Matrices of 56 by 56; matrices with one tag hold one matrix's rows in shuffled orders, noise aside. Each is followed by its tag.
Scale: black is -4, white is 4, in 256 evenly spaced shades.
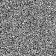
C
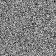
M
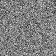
M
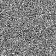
C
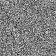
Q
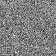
Q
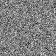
M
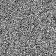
M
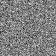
C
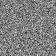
M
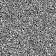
C
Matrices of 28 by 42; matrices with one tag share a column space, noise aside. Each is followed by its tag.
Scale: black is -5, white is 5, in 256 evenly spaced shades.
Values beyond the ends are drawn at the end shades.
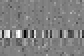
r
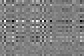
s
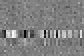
r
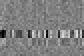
r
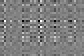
s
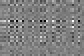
s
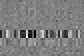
r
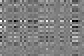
s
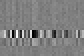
r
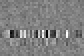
r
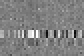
r
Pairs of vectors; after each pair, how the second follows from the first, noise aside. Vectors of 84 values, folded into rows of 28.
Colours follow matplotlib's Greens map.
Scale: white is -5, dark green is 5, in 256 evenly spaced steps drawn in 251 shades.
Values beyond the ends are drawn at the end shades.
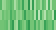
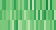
negated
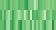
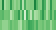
reversed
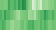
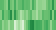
reversed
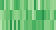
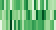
scaled up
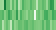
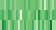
reversed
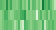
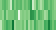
reversed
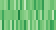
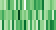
scaled up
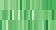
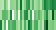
scaled up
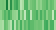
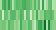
reversed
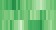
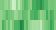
negated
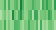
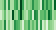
scaled up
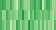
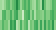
negated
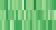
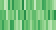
negated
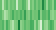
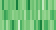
negated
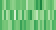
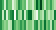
scaled up
